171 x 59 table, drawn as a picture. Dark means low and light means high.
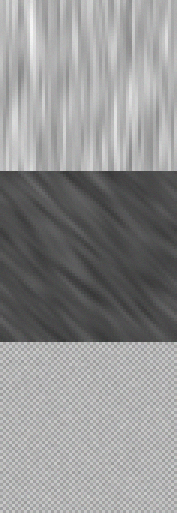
It is made of 3 by 1 panels. Panel 1,1: high, streaked downward. Panel 2,1: low, slanting down to the right, faint in contrast. Panel 3,1: high, checkered.
